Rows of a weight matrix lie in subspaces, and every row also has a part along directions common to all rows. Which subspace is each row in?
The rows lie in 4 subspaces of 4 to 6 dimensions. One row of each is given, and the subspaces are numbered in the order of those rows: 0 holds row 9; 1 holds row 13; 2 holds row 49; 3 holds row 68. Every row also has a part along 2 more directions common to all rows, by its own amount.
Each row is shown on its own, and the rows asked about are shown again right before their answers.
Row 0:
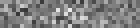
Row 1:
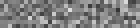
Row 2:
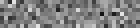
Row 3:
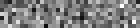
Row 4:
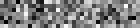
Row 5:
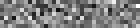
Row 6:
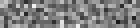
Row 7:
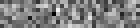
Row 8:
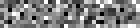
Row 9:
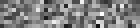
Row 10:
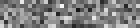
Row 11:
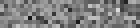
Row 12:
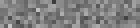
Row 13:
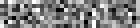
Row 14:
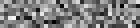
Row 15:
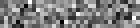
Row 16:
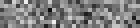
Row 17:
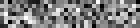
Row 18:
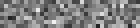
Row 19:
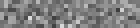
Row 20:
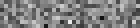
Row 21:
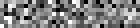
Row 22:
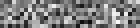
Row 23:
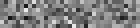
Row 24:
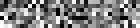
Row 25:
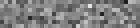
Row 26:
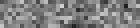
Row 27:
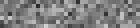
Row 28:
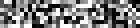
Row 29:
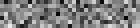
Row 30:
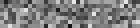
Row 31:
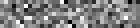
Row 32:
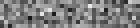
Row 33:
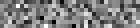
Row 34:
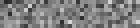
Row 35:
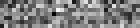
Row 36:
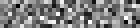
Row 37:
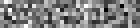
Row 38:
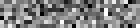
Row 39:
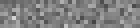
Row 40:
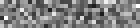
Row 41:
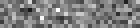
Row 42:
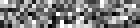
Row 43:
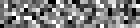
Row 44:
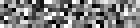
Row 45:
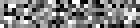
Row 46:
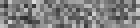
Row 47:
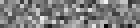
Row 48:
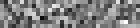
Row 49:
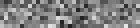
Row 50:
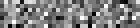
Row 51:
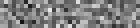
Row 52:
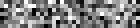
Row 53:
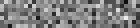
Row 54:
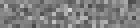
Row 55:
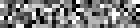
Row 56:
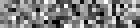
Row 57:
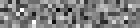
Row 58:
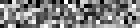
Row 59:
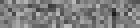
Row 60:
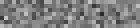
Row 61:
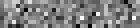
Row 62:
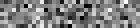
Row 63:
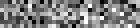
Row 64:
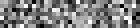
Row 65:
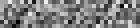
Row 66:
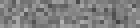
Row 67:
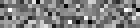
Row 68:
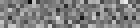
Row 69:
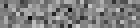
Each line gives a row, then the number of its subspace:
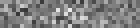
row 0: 2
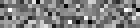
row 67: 3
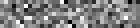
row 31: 1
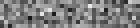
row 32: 2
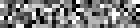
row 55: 3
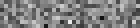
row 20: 1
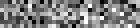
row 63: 2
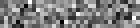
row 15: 3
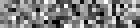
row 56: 0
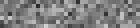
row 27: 1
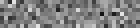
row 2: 2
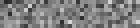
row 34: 3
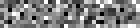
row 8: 0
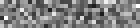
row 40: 0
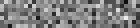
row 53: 2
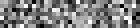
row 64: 3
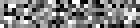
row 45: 0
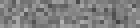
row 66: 3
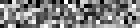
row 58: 1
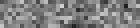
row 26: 2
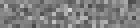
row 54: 2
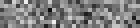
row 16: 1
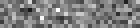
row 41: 3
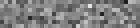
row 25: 2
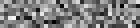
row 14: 0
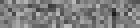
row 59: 3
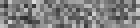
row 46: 1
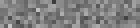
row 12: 3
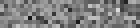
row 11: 2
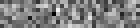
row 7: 1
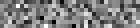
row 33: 1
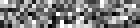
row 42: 2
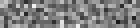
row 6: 3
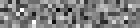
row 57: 2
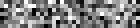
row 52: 1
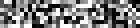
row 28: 3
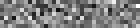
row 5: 0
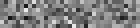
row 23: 1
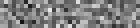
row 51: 1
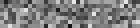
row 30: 3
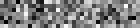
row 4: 0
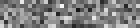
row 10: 2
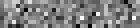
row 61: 3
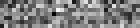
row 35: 0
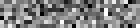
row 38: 1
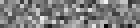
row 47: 2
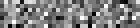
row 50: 3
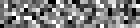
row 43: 0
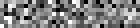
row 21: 0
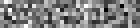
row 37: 3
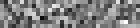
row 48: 3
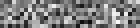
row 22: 3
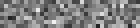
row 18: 0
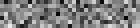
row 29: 1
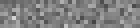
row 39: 1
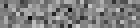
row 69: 2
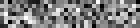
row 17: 1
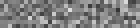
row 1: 2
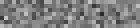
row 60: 0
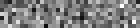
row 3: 1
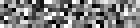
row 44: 0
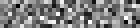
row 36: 1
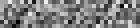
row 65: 3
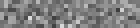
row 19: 2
